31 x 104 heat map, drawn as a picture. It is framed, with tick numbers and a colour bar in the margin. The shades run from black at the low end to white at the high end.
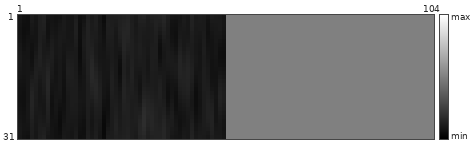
The table splits into one row of 2 panels. Panel 1,1: very low, streaked downward, faint in contrast. Panel 1,2: middling, flat.
